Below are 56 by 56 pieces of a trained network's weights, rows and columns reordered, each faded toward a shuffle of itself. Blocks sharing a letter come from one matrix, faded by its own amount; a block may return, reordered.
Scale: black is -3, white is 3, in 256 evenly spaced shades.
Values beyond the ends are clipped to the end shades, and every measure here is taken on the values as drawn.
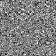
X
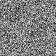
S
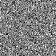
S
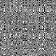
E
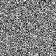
S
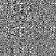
E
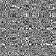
E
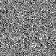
X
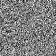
S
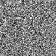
S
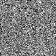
S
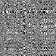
E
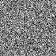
S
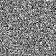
S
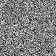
S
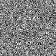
X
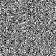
X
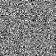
X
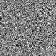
X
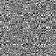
E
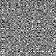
E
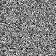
S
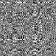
E
